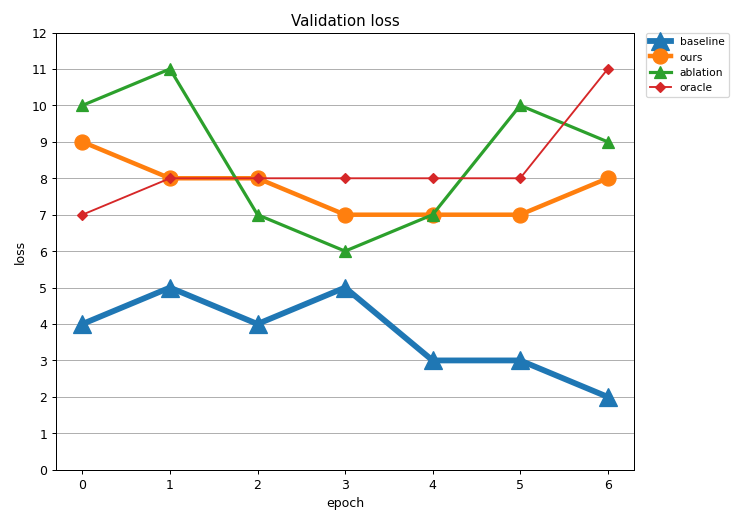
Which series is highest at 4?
oracle
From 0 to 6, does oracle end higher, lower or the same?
higher
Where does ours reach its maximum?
0
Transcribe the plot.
Title: Validation loss
x-axis: epoch, ticks 0 1 2 3 4 5 6
y-axis: loss, ticks 0 1 2 3 4 5 6 7 8 9 10 11 12
Legend: baseline, ours, ablation, oracle
Values:
baseline: 4 5 4 5 3 3 2
ours: 9 8 8 7 7 7 8
ablation: 10 11 7 6 7 10 9
oracle: 7 8 8 8 8 8 11
